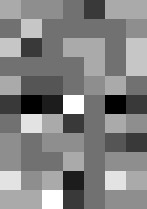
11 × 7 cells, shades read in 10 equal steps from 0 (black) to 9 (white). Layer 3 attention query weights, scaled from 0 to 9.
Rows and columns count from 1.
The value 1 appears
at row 6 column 3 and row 10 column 4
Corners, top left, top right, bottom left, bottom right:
6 6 6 5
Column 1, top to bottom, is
6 4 7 4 6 2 4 5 5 8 6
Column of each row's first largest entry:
1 2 1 7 1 4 2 1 4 1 3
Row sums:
34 32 36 33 31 18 35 28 33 38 37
